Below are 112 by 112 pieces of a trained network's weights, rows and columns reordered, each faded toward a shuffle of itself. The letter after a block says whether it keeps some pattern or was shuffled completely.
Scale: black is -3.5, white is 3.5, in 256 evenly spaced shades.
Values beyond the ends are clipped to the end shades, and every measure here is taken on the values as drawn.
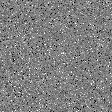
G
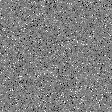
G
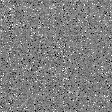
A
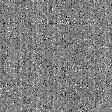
A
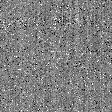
A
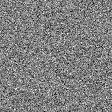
A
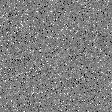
G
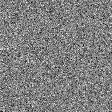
A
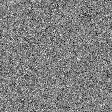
A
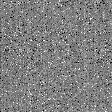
A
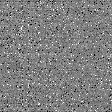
A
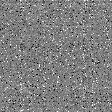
A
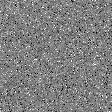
G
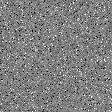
G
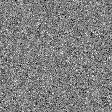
A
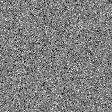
A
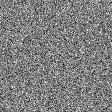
G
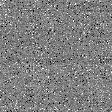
A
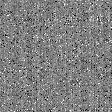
A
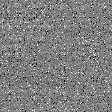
A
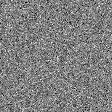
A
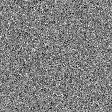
A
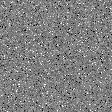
G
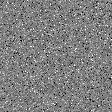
G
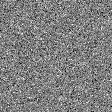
G
